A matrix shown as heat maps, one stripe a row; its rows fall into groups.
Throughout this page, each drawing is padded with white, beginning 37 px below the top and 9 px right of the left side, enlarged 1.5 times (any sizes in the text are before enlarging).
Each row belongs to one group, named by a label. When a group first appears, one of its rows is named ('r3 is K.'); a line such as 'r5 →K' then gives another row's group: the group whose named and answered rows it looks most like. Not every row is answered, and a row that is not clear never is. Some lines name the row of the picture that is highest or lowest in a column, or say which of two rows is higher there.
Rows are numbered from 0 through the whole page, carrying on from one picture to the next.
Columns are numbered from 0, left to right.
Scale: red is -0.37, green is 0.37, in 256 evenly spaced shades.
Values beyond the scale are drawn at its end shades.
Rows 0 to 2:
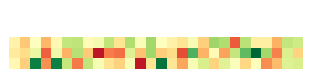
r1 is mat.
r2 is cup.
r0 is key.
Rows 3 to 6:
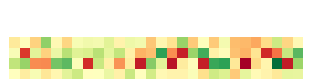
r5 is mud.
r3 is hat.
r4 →cup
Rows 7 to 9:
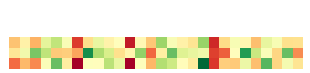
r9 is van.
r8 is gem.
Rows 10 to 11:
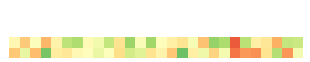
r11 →hat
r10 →key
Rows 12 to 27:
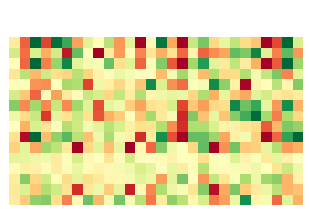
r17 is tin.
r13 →mat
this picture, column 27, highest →21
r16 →mud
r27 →gem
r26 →van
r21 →cup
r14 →cup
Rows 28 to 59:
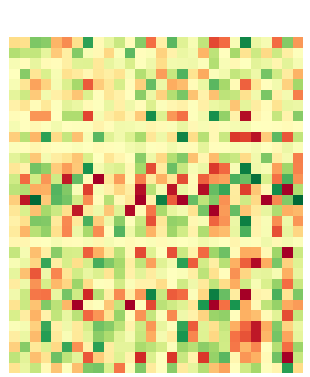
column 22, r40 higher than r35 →Yes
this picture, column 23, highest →41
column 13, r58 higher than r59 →Yes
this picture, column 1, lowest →43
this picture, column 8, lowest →41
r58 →mud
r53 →van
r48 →mud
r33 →tin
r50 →tin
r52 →mud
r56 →hat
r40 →gem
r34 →key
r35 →mud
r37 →hat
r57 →hat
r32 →mud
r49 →hat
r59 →gem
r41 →mat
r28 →gem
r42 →mud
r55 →hat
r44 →van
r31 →tin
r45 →gem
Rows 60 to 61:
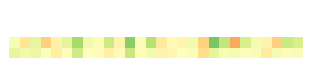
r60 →key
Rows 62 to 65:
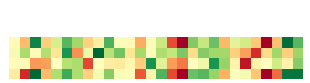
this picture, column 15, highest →63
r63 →hat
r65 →cup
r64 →mud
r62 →cup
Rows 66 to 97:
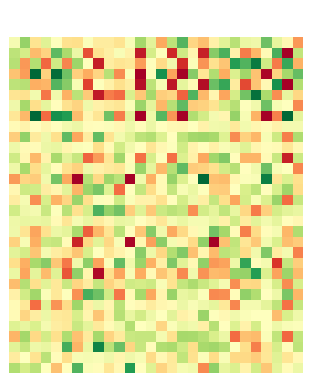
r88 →mat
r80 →gem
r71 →mat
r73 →cup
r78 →tin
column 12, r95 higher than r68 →Yes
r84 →mud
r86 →tin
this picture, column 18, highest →79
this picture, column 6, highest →97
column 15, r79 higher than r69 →Yes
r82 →hat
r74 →key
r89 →hat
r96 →hat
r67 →mud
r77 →mud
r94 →hat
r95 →hat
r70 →mud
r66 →tin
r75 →hat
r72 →tin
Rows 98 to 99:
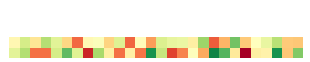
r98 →van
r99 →mud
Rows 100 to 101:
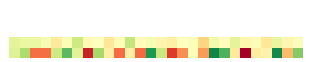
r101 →mud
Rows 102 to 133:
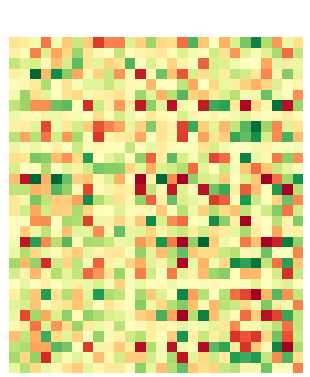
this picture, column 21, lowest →130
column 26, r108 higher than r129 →No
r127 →tin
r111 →mat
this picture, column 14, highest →115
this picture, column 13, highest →119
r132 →mat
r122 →tin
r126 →hat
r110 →mat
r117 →gem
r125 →gem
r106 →hat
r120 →gem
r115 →cup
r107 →tin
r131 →mud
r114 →hat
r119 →mud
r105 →cup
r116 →mud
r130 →hat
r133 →tin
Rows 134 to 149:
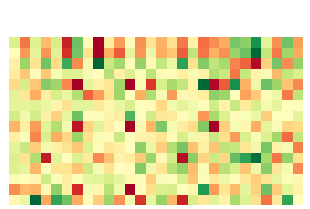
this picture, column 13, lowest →138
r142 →van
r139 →mud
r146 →tin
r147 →hat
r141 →key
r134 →mat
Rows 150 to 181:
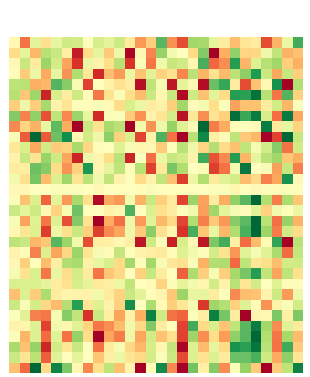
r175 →key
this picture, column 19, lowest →151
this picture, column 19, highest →176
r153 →mat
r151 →van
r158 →van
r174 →hat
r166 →key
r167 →mat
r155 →mat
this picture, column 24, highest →158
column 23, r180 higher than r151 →Yes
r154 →mud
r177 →mat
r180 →mat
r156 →hat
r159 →cup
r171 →key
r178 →mat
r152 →van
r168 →mat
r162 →gem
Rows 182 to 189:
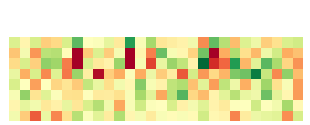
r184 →van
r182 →key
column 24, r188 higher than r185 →No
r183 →van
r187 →tin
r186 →tin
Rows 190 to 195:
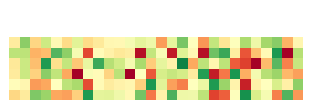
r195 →gem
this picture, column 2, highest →195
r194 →mud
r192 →hat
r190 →tin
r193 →van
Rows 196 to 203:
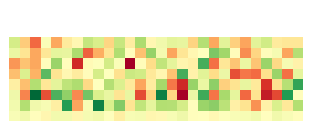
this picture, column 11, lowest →198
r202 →hat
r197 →mud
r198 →van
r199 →hat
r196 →tin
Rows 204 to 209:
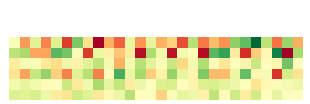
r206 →gem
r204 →mat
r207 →gem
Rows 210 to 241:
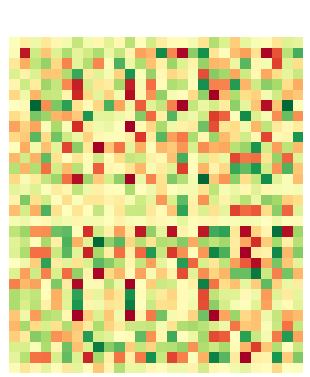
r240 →mud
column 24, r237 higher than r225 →No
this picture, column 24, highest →223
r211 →cup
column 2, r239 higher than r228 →Yes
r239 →hat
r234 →key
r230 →mud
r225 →tin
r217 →gem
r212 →gem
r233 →van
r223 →van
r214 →van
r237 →hat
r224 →key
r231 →hat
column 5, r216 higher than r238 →Yes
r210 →key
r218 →van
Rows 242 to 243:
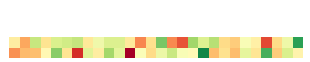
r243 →van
